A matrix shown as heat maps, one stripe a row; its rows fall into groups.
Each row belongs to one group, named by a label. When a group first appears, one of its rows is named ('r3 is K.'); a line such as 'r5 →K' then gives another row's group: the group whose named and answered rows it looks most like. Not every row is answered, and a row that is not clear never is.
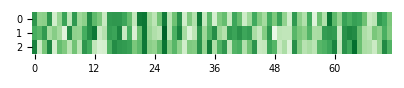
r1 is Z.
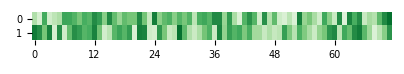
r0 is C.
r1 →Z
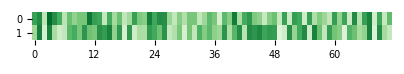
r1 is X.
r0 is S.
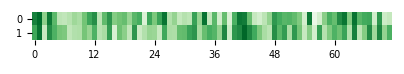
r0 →S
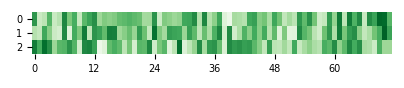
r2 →Z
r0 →C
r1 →C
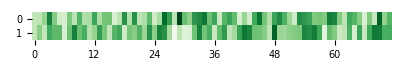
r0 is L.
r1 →X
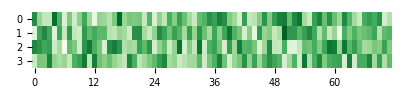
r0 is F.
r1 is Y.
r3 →X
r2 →Z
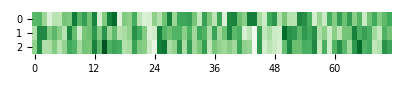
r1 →Y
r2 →Y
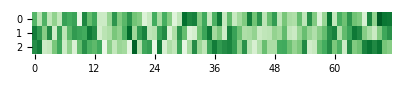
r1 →Z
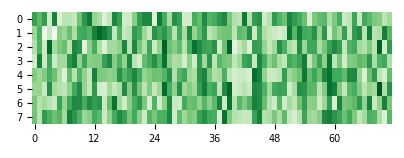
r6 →C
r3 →X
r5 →L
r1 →Y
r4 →L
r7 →L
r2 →L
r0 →F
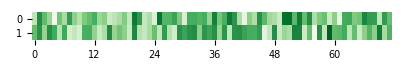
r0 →Y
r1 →S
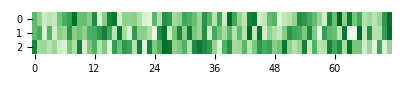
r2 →L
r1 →Y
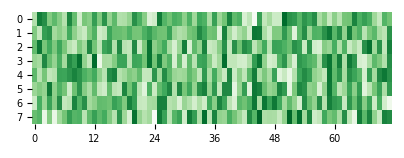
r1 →L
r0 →Y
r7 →Y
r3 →L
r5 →L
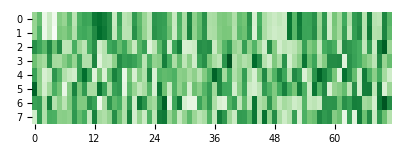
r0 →Y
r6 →Z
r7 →X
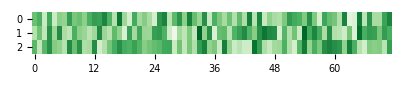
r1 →X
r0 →Y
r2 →L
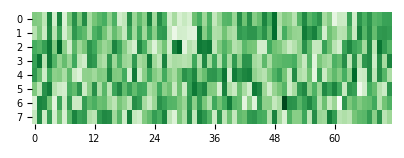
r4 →S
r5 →L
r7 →X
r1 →X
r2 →Z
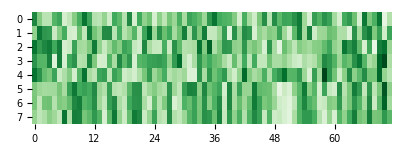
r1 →S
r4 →F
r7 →C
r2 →Z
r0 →F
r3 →Z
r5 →C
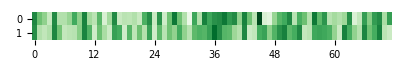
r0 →F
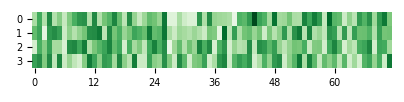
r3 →S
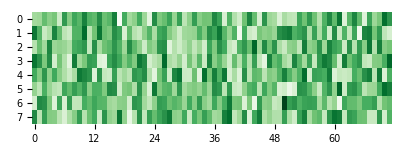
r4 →F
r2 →X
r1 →F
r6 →Y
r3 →Z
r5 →C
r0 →C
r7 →L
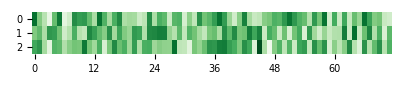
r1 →S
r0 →F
